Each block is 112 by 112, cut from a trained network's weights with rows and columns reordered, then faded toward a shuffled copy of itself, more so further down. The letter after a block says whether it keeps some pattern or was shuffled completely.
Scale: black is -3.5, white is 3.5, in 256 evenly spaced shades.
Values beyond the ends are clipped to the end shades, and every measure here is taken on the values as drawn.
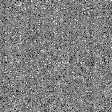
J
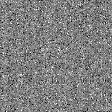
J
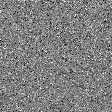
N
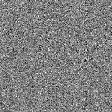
J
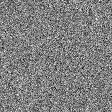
N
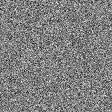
N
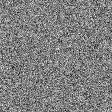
N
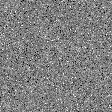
N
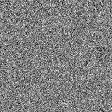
J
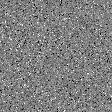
N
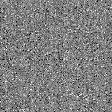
J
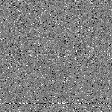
J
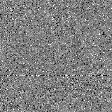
J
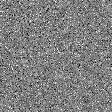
N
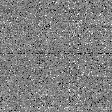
J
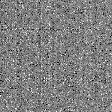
J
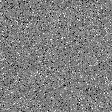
N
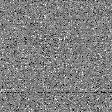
J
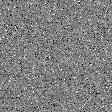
N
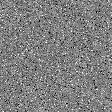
N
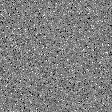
N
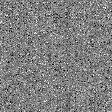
J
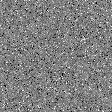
N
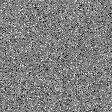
N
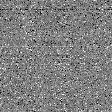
J
